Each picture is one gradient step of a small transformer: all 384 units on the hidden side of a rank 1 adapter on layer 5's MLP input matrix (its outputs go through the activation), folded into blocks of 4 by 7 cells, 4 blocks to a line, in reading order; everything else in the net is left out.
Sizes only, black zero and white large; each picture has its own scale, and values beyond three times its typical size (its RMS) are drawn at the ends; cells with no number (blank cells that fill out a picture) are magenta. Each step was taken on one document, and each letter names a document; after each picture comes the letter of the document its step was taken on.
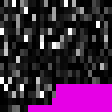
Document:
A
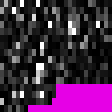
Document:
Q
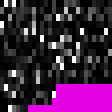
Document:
A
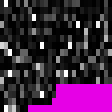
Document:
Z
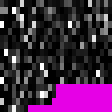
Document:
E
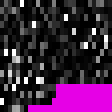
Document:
E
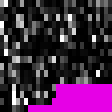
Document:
E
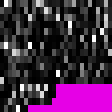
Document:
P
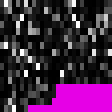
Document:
P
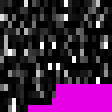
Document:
A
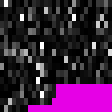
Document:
P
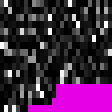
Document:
Z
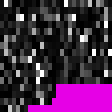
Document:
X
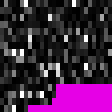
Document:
Z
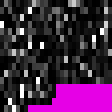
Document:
Z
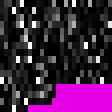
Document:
E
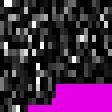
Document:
A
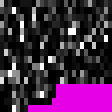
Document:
E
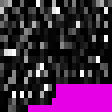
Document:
Q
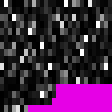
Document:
X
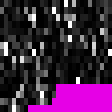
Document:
X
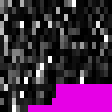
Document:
Q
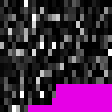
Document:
A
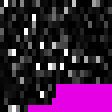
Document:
A
